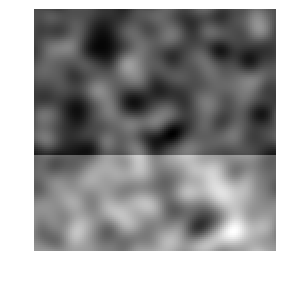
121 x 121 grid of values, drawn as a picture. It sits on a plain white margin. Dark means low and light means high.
Seam: horizontal, 60% of the way down, the bottom part higher. Average level on the scale: 40%. Ninth with the highest average: bottom right. Stripes: none. Lone odd cells: none.
